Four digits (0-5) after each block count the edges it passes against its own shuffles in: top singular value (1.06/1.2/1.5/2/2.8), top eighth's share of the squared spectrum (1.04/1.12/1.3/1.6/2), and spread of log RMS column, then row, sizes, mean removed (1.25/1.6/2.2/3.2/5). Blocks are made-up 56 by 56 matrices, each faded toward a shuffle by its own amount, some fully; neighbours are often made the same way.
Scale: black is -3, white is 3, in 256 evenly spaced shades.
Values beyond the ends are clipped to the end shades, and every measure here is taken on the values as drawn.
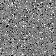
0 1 1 0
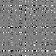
4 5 3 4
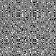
4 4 3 2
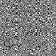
4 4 2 2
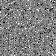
2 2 0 0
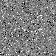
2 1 0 0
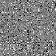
4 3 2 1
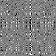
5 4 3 2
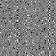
4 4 2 2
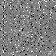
3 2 1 0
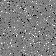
0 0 0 0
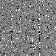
3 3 1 0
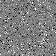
1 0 0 0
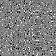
3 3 1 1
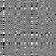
5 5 3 3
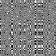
5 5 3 3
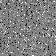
2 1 0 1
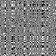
5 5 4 3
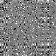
4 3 2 2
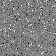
0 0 0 0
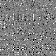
4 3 1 2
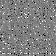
3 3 1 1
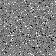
0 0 0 0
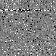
2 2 0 2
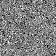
0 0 0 0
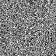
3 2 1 0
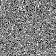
2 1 0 0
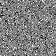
0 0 0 0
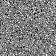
0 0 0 0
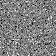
1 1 0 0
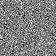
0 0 0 0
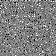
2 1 0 0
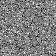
1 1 0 0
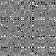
4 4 2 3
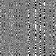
4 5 4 1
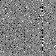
3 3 1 0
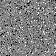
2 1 0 0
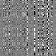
4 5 4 2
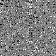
2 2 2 1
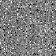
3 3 2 0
